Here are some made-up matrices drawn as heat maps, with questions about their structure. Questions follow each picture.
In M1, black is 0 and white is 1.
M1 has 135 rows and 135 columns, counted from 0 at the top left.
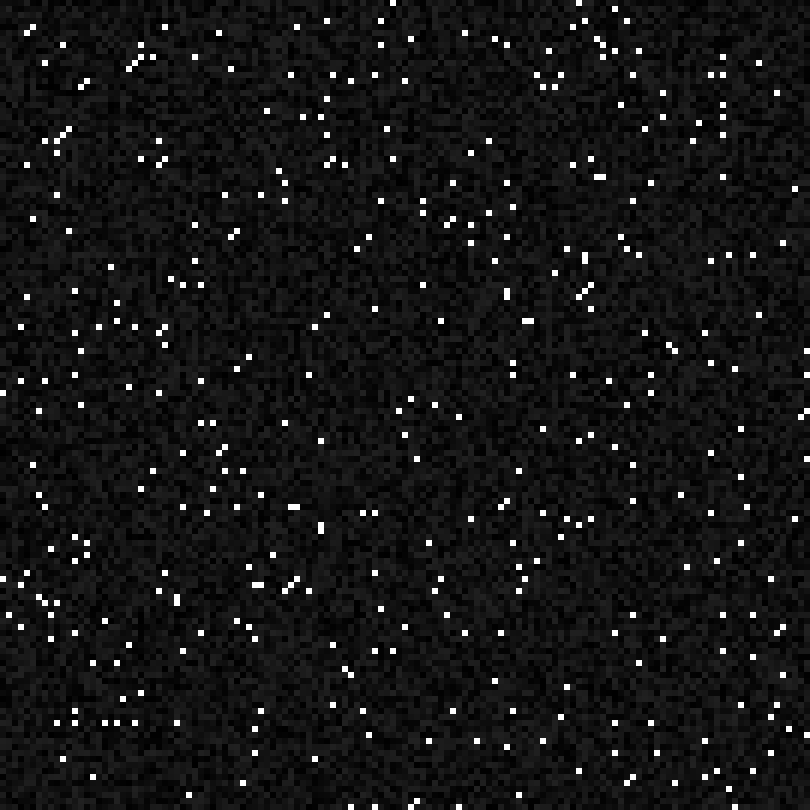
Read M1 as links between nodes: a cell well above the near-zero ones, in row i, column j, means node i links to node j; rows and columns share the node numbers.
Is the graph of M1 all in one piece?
no
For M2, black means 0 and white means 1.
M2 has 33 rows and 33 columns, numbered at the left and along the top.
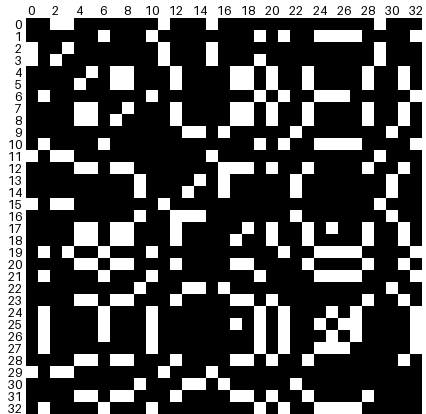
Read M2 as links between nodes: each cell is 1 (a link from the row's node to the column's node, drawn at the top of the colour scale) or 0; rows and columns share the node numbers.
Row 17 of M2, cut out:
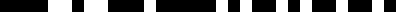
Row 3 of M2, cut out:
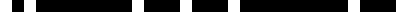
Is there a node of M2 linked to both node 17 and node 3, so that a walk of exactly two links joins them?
no
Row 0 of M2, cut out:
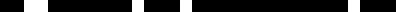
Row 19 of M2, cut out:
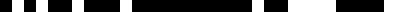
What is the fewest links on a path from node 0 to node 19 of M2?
2
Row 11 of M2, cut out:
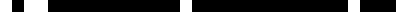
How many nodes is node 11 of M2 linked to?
5
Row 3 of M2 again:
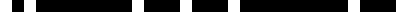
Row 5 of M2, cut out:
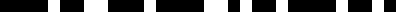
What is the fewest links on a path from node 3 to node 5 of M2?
4
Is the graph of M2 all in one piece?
yes
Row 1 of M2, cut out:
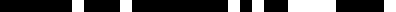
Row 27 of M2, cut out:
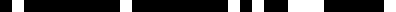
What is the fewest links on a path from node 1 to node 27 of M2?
1
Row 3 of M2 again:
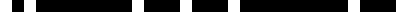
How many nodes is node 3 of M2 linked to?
6
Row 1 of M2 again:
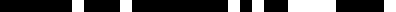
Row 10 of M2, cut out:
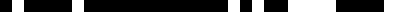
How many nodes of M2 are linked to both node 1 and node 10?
8
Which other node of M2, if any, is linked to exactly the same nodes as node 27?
node 6
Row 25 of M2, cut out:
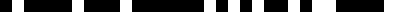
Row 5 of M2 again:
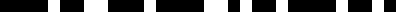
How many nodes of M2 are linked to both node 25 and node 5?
1
